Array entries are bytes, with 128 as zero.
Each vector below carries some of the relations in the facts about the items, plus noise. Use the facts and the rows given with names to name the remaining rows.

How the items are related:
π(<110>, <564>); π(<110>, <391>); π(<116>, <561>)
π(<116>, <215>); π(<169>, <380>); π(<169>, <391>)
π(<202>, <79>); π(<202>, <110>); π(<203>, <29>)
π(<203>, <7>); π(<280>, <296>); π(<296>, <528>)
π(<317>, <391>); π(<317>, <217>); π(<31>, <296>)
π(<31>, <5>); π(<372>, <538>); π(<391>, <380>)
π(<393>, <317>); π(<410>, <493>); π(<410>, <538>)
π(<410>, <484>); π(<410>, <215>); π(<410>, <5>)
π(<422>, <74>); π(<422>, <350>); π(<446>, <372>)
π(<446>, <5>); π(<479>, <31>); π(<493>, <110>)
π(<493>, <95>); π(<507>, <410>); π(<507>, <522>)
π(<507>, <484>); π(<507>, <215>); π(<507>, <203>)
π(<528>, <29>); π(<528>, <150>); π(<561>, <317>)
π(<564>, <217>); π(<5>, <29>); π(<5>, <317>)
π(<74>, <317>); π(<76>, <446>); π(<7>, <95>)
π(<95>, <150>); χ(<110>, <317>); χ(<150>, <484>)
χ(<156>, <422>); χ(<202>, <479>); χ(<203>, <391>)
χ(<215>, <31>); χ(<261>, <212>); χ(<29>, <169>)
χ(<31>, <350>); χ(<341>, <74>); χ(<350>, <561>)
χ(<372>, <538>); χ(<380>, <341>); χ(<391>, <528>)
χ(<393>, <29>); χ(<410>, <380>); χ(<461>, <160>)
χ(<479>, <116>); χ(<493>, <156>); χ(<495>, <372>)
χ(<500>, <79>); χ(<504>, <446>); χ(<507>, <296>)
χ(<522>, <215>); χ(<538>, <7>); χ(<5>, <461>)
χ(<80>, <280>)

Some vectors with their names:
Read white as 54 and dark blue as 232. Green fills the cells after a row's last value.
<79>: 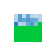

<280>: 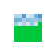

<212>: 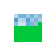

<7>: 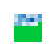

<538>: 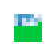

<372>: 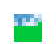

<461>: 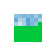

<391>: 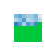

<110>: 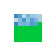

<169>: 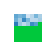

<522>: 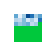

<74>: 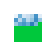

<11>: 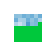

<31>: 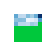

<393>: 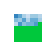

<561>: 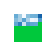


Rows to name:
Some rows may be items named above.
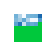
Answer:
<561>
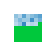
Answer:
<203>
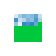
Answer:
<341>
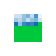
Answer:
<380>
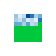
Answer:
<215>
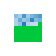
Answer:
<203>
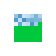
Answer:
<422>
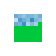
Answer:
<493>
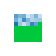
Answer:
<169>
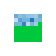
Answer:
<493>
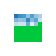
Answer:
<495>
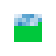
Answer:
<484>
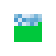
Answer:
<422>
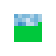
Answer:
<5>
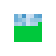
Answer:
<479>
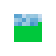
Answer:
<564>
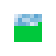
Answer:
<29>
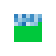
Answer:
<507>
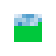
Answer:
<484>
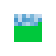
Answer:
<116>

